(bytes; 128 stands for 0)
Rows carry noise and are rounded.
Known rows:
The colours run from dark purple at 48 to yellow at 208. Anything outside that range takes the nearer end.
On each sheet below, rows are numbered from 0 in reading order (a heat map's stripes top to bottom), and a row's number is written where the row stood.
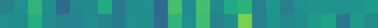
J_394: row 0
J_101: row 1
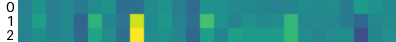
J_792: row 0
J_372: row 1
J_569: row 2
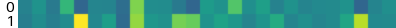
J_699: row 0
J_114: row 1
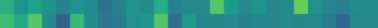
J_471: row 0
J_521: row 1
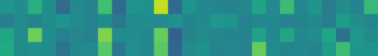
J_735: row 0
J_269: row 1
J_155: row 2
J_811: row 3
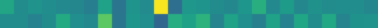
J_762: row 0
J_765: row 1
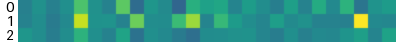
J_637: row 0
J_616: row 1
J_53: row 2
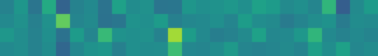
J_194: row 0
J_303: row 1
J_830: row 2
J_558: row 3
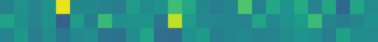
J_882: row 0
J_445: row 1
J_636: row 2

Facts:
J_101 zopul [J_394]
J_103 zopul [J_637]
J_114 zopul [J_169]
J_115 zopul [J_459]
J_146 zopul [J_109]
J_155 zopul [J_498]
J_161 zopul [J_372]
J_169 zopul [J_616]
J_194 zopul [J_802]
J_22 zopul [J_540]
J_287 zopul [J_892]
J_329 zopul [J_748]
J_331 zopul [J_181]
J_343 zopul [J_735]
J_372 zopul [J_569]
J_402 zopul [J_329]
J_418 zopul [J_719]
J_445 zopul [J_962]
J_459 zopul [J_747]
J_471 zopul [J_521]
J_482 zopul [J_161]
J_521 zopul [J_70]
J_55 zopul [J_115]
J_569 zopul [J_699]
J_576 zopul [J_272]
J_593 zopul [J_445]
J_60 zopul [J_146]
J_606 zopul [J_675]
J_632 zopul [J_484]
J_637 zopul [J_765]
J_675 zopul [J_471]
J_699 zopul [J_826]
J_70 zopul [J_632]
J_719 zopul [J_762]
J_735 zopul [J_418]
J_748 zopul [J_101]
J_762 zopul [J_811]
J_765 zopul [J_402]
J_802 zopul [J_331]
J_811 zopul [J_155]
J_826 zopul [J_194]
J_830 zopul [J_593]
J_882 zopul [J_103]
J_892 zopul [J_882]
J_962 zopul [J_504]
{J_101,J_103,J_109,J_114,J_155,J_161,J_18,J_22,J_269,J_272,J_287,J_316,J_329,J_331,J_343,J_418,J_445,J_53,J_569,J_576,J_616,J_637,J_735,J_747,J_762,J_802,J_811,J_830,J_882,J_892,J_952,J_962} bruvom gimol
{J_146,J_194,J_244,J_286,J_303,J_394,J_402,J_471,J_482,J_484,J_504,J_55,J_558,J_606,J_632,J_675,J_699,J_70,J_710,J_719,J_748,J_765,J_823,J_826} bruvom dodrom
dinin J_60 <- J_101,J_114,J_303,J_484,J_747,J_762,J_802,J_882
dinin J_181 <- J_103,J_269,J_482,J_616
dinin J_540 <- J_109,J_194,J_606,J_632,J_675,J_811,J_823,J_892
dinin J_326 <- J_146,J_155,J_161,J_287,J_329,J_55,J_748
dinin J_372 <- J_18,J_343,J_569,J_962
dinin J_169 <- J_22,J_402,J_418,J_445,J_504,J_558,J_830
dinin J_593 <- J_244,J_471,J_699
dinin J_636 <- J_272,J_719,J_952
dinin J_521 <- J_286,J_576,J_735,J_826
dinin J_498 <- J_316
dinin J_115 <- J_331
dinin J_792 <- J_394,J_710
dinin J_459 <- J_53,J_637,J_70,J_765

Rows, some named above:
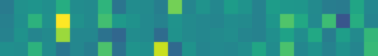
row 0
J_103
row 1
J_287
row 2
J_576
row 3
J_735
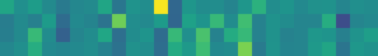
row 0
J_762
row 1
J_802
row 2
J_394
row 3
J_101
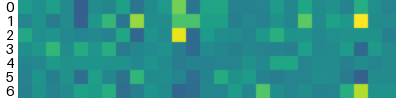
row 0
J_498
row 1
J_169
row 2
J_762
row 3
J_326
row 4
J_18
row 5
J_181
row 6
J_747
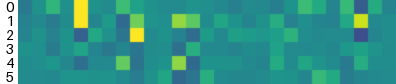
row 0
J_287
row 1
J_114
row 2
J_569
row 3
J_823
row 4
J_719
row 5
J_593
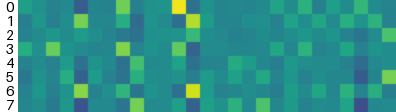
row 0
J_418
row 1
J_892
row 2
J_286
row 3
J_155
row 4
J_482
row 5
J_826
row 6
J_892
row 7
J_802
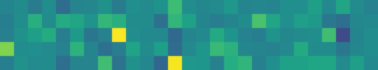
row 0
J_558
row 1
J_962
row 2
J_161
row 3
J_70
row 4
J_402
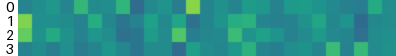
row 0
J_103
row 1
J_70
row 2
J_484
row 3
J_22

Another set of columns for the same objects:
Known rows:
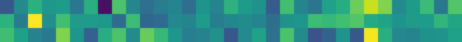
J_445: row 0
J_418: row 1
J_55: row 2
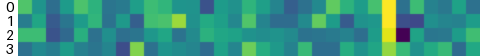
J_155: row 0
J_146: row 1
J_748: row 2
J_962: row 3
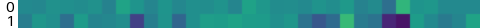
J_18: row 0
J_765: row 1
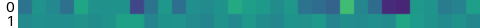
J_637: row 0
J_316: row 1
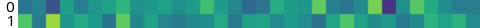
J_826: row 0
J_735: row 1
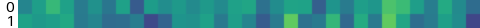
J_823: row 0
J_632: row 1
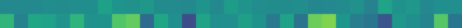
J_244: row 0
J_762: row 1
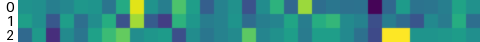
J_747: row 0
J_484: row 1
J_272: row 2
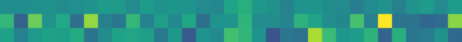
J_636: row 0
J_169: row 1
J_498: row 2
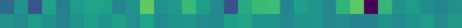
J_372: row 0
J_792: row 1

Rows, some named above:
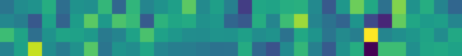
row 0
J_194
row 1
J_802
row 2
J_326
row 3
J_22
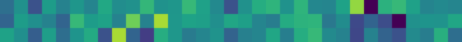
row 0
J_569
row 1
J_60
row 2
J_484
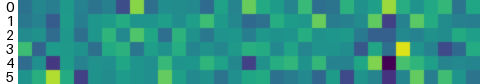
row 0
J_962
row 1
J_826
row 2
J_303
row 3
J_616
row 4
J_569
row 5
J_540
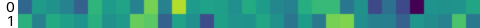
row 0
J_60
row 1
J_762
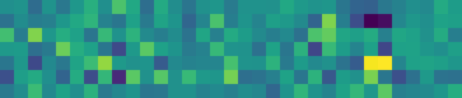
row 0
J_303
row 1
J_882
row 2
J_719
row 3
J_287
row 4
J_576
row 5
J_109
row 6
J_558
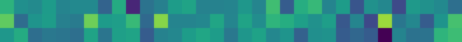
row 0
J_521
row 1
J_114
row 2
J_101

